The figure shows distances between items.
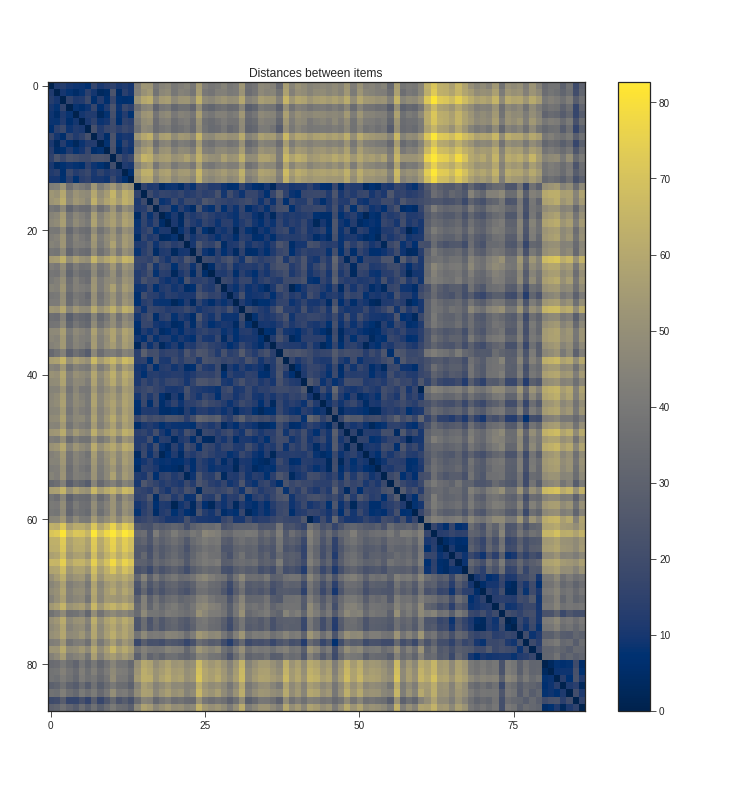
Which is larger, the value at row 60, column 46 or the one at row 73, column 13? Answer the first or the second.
the second
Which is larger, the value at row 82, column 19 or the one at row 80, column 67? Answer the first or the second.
the first
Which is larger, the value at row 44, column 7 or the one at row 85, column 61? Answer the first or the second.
the first
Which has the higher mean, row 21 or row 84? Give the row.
84
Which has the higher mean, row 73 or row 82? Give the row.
82
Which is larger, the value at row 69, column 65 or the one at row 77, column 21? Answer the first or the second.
the second
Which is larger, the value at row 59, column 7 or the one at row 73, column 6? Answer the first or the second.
the first
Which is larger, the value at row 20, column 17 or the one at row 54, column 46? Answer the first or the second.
the second
